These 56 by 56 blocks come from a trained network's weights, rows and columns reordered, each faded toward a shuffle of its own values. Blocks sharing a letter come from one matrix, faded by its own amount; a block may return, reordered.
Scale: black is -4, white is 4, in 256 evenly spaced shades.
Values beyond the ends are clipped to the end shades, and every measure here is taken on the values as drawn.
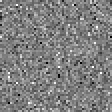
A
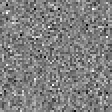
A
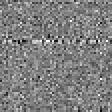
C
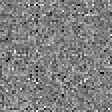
A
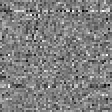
C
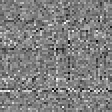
C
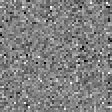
A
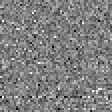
A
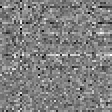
C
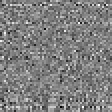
C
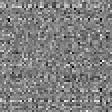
C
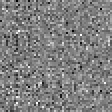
A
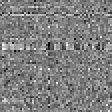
C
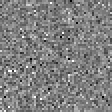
A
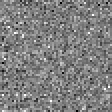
A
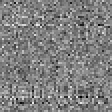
C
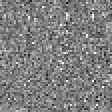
A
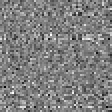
C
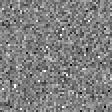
A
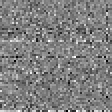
C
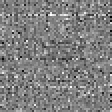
C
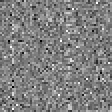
A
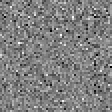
A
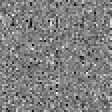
A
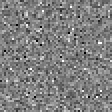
A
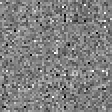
A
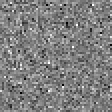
A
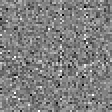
A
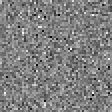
A
